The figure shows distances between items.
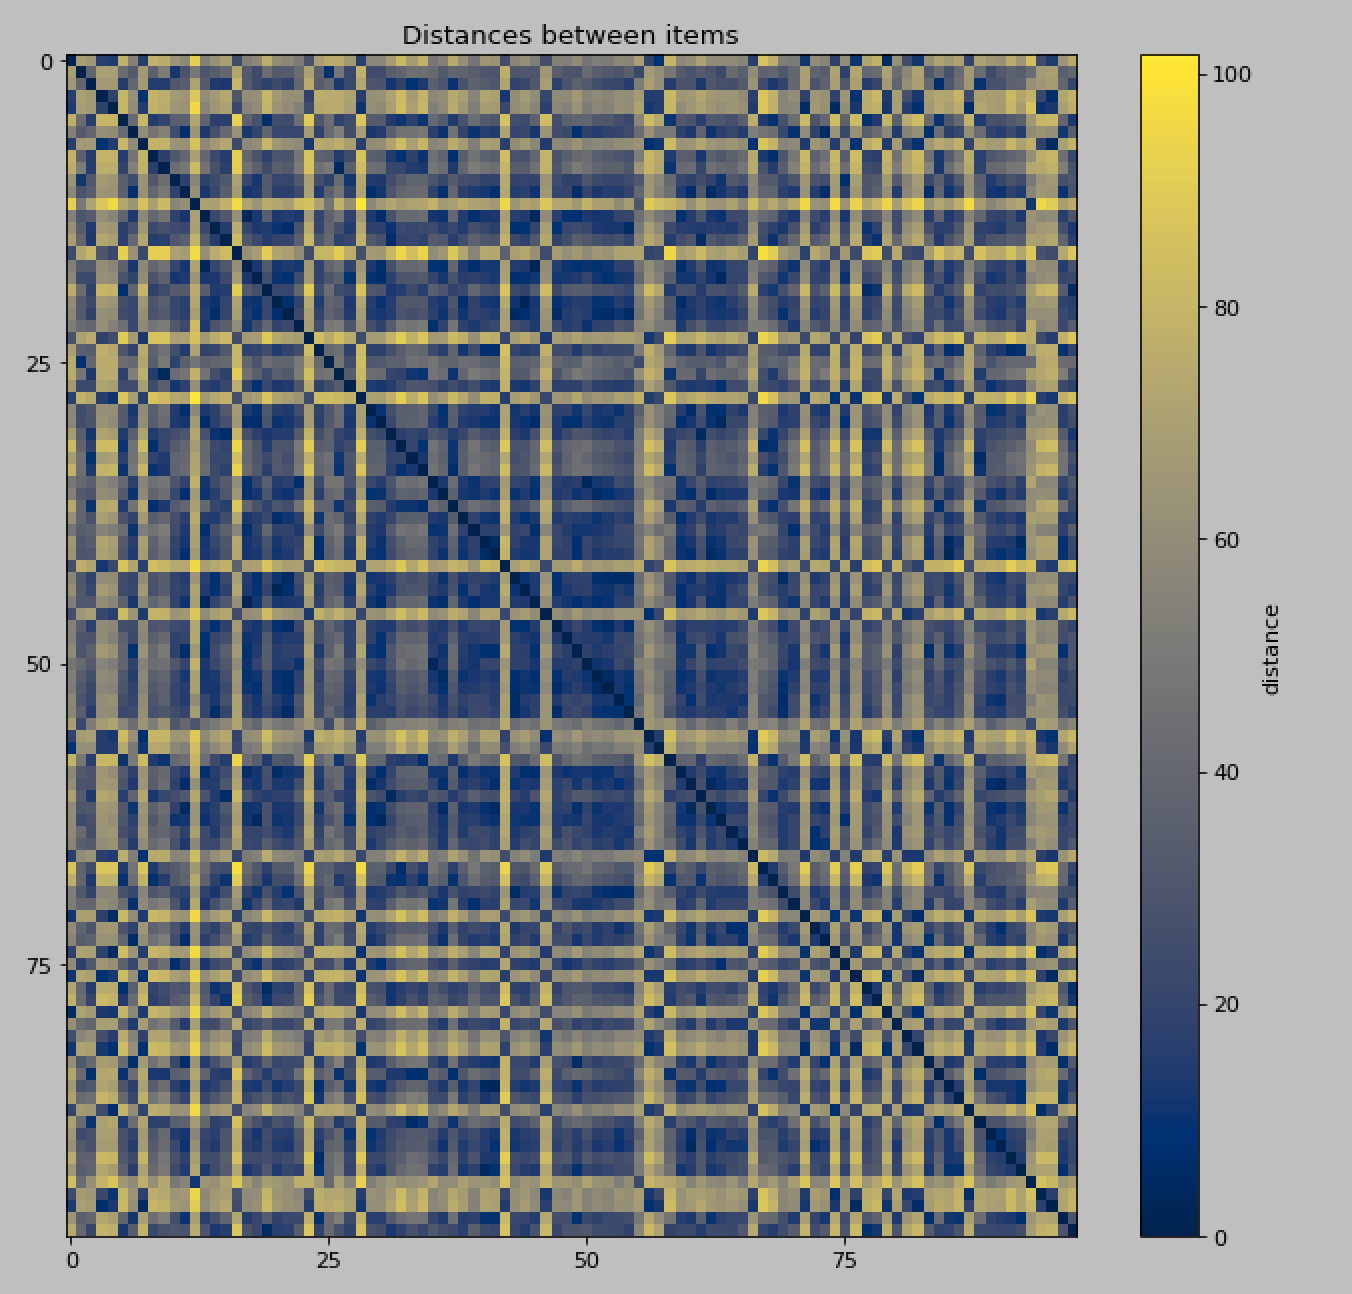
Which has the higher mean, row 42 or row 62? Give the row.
42
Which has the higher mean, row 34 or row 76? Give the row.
76
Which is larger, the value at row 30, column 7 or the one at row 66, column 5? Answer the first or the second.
the second
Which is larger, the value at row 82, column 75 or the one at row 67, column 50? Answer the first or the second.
the first
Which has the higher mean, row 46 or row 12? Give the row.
12
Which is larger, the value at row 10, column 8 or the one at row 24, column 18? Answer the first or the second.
the first
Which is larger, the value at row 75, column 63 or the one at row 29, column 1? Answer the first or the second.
the second
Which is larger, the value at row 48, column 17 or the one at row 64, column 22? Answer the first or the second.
the second
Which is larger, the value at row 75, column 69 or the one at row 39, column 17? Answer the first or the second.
the first
